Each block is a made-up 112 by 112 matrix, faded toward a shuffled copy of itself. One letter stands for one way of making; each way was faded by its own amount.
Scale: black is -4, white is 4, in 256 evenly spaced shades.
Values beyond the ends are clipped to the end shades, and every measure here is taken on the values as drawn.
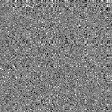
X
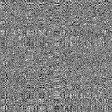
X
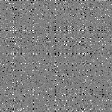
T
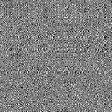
X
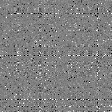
T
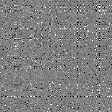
T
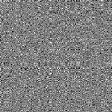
X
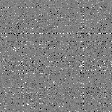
T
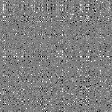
T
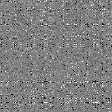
T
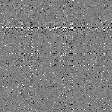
T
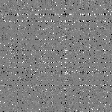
T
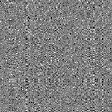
X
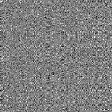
X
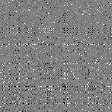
T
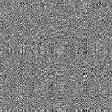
X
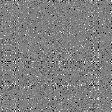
T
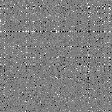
T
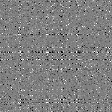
T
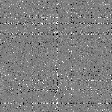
T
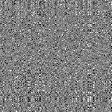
X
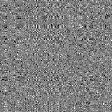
X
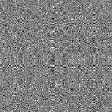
X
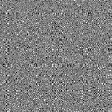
X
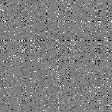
T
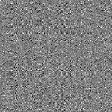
X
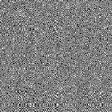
X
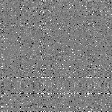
T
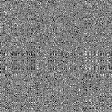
X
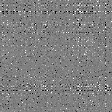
T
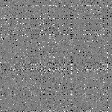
T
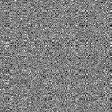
X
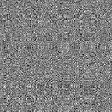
X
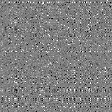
T
